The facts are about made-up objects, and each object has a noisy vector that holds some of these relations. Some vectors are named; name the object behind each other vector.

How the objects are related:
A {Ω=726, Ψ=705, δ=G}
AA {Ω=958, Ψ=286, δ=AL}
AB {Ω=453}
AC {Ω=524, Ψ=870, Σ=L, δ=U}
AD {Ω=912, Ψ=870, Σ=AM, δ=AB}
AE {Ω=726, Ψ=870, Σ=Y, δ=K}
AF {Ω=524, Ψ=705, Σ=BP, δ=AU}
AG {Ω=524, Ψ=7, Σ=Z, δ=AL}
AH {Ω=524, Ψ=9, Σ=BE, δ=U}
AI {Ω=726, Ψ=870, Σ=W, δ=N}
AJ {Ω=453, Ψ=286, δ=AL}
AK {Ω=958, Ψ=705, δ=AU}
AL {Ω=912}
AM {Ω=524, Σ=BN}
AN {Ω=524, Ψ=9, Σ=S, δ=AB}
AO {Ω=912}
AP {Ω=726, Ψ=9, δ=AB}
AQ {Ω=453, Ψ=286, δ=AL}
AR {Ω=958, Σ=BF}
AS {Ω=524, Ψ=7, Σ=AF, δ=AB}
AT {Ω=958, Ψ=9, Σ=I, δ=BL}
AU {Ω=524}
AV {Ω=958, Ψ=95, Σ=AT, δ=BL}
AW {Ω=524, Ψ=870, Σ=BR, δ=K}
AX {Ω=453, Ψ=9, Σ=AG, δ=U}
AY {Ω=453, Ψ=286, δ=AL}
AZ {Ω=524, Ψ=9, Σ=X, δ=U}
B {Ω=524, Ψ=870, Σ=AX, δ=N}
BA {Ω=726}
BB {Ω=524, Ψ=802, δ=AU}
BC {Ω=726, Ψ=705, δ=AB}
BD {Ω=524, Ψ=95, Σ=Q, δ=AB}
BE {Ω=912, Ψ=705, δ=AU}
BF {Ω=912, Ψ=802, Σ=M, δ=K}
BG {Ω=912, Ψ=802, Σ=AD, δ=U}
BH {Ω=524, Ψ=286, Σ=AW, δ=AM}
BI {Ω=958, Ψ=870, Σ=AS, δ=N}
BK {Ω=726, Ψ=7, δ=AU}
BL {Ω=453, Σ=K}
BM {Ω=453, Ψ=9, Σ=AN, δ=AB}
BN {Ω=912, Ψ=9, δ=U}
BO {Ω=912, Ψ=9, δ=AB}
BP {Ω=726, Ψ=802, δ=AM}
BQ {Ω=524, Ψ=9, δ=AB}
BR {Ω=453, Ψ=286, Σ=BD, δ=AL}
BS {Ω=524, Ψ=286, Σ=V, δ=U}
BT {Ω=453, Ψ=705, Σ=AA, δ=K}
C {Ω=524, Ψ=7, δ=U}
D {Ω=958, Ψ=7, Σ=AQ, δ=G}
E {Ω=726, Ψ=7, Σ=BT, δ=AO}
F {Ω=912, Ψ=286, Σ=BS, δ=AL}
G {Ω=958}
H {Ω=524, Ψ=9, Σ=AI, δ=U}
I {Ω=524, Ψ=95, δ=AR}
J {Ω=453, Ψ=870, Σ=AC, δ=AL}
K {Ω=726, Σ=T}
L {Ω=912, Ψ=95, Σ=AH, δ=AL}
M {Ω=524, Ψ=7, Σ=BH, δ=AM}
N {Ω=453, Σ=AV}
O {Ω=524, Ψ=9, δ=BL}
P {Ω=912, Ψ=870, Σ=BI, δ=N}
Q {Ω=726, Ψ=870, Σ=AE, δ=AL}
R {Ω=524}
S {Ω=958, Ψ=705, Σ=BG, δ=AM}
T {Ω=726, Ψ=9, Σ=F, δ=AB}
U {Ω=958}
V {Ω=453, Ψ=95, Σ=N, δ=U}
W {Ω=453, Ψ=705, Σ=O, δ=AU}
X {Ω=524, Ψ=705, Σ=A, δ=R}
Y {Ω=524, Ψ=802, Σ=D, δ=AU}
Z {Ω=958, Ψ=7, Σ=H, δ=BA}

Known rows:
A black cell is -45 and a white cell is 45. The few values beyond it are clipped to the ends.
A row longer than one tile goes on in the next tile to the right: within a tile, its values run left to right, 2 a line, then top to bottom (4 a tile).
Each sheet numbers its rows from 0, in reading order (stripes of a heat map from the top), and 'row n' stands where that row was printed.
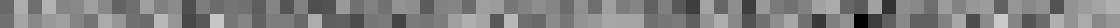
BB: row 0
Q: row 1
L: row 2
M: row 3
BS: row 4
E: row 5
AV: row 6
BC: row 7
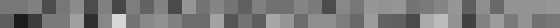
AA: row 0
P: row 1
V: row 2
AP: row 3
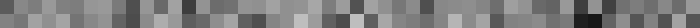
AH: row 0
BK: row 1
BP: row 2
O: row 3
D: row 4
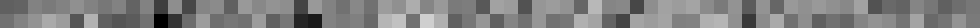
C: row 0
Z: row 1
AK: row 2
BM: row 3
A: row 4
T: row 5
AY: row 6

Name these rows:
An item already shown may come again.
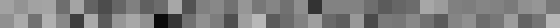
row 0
AM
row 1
AT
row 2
F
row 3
N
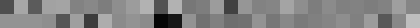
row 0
BF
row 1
U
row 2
AB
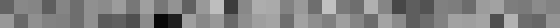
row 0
V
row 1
AR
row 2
Y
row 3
M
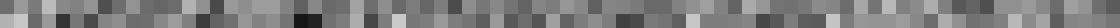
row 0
BG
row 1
BE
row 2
BI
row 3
P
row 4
AL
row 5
AO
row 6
BB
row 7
O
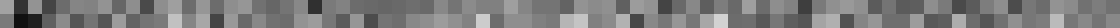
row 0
D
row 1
I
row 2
F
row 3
BQ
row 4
AN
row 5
AD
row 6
AQ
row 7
J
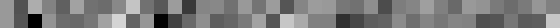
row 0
S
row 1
AV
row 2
BN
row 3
AO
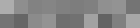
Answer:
N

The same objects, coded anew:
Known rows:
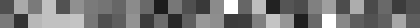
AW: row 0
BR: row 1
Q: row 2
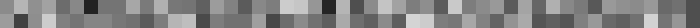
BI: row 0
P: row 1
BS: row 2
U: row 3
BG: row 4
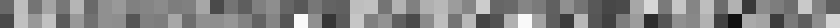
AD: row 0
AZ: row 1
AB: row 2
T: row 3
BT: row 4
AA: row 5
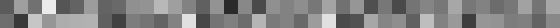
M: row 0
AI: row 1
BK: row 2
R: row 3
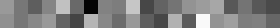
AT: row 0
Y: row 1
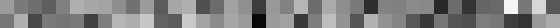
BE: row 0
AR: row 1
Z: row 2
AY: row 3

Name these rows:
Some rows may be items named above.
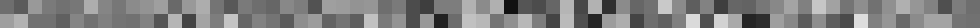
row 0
AO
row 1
BB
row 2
BG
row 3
D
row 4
AA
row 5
N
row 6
BO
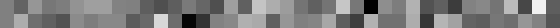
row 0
AO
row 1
V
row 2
AT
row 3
AX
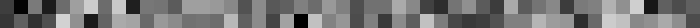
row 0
AQ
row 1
BG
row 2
AG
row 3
L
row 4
D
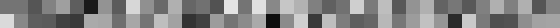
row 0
AV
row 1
BL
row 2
BC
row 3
A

